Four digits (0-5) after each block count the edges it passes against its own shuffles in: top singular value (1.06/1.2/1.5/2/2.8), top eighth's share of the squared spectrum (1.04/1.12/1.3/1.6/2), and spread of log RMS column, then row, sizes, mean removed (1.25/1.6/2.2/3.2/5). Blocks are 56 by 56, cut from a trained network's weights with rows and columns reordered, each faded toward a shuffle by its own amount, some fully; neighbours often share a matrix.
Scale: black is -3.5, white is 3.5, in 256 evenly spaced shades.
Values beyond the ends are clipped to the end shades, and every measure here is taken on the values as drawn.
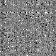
2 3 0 2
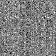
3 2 0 1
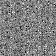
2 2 0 1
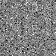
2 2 0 0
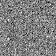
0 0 0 0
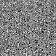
2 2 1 1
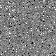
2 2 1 0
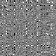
3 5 2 2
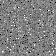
1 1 0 0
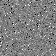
0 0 0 0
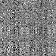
3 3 1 2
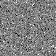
0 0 0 0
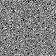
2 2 0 0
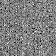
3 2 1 0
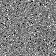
0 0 0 0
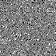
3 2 0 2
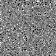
2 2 1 1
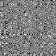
3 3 1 2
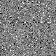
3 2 0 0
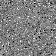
2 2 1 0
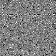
3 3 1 1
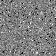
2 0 0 0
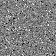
1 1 0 0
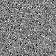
2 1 0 0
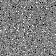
0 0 0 0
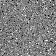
0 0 0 0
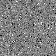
2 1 0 0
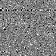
3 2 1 1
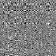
4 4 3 2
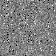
2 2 1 0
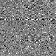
4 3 1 2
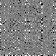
4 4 2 2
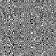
3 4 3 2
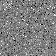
0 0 0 0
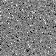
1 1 0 0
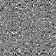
3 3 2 1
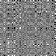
4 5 3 2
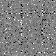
3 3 1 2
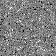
0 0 0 0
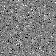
1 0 0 0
